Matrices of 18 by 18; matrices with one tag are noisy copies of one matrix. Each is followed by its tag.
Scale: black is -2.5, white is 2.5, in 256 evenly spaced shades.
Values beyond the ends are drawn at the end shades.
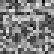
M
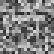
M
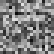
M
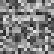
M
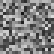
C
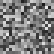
C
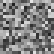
C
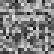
M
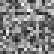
M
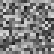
C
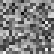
C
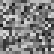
C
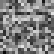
M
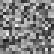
C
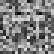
M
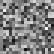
C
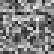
M
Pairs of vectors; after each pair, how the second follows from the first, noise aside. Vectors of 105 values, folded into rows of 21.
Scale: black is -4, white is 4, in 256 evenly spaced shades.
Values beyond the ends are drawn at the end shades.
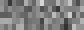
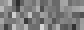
reversed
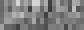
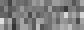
wrapped around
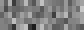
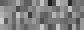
reversed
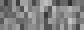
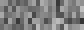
wrapped around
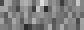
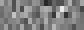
wrapped around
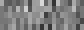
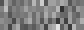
wrapped around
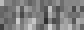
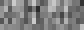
reversed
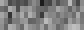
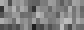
wrapped around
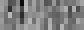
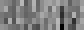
reversed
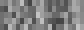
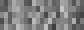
wrapped around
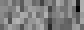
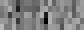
wrapped around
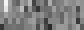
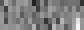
reversed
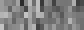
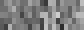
reversed
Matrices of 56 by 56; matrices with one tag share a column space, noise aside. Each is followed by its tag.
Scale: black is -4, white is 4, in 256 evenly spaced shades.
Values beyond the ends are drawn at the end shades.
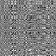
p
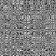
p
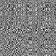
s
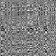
s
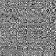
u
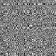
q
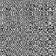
s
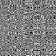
p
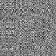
u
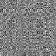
u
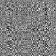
s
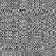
u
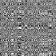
q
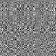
s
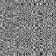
q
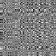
u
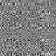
q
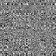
q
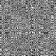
p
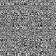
q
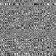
q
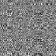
q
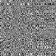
q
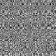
q
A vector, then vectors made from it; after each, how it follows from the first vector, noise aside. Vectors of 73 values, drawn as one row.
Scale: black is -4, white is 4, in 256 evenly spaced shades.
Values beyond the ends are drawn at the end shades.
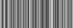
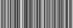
reversed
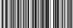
scaled up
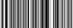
scaled up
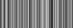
negated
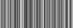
reversed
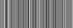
partly zeroed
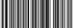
scaled up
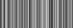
negated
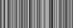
negated
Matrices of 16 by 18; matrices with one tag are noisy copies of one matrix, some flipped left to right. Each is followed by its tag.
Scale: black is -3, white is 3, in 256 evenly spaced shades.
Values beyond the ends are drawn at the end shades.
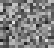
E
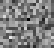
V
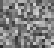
V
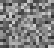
E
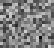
E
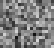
V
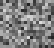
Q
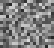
E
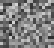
E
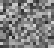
E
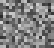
E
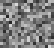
E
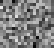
V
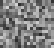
V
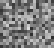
Q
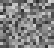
E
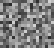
E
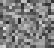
E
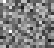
E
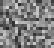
V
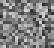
E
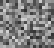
Q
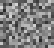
E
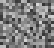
E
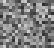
E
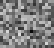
Q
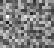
Q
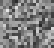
V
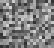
Q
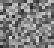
E
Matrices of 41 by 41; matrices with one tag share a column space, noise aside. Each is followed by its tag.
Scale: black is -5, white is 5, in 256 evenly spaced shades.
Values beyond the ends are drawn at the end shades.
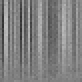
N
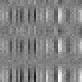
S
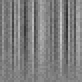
N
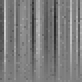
N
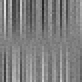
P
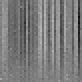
N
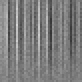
N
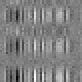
S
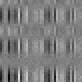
S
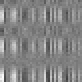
S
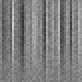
N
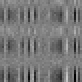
S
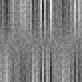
P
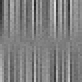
P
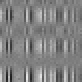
S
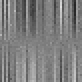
P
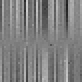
P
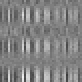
S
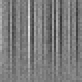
N
